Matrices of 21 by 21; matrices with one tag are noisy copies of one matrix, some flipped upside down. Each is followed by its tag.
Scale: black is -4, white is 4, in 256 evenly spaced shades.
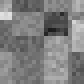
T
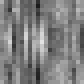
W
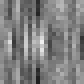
W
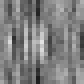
W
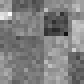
T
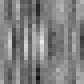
W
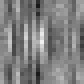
W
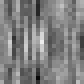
W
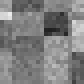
T
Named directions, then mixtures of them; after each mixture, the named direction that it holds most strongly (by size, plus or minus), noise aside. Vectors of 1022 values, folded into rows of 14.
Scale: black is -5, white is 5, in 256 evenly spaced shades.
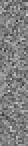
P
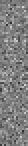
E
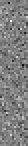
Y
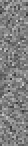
P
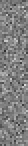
E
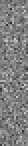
E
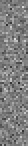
E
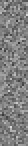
P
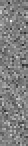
Y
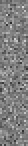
E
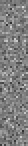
E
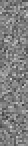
P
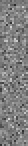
E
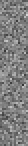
P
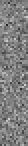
E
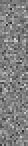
E
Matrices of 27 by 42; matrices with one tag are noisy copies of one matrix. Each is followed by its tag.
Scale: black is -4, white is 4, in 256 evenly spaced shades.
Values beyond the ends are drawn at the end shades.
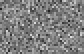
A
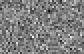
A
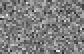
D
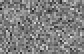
A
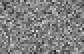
D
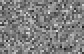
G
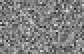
G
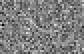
G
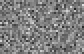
G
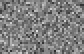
D
